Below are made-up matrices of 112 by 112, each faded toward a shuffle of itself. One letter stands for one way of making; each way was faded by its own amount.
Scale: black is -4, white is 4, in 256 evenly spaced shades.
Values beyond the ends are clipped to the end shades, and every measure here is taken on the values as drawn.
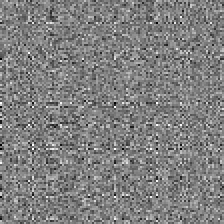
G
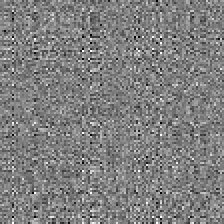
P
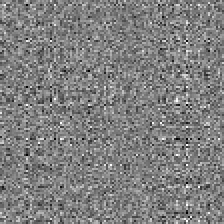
G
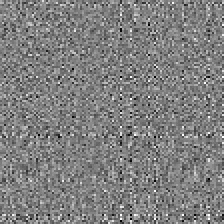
P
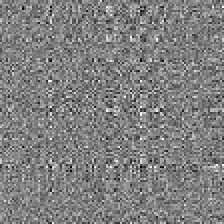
P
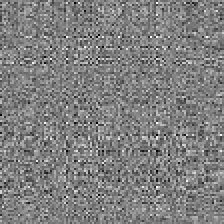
P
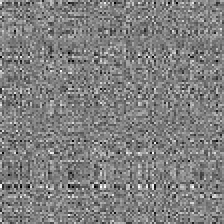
P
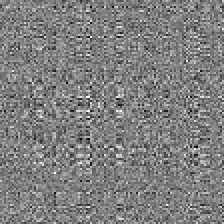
P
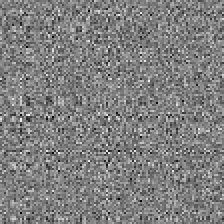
G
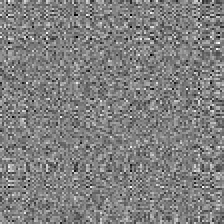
P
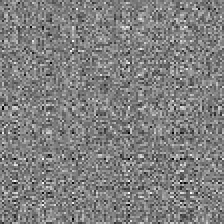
G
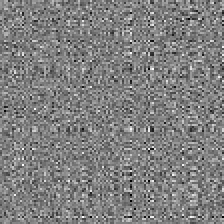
P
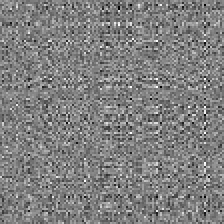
P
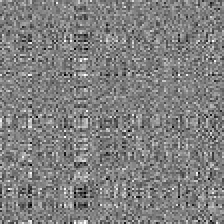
P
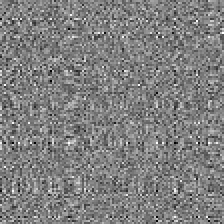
G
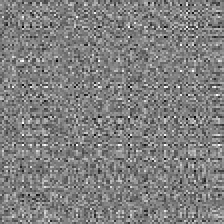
P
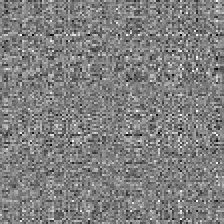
P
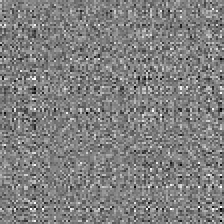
P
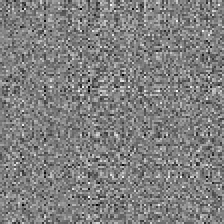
G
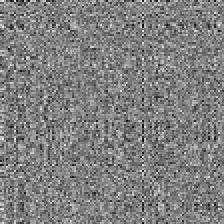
G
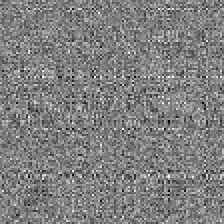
G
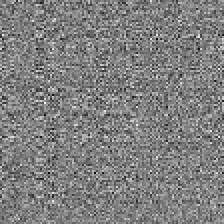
G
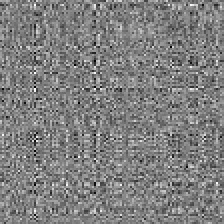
P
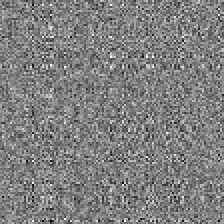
G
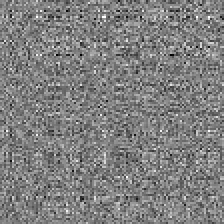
G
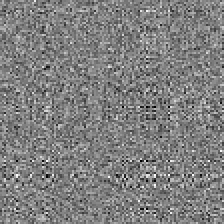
G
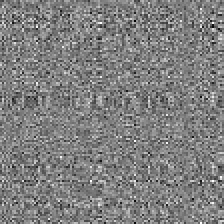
P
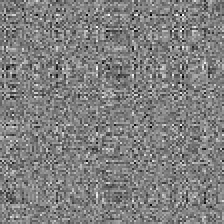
G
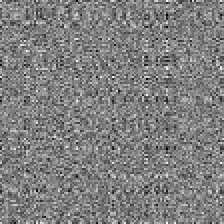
G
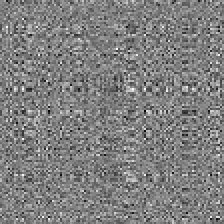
P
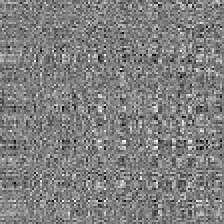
P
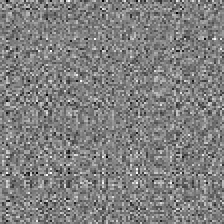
P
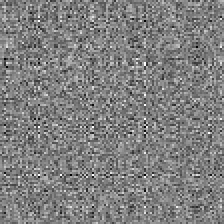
G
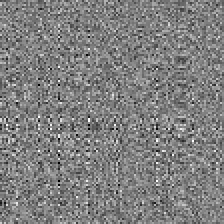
G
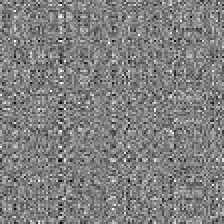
P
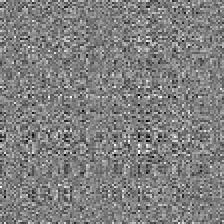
P
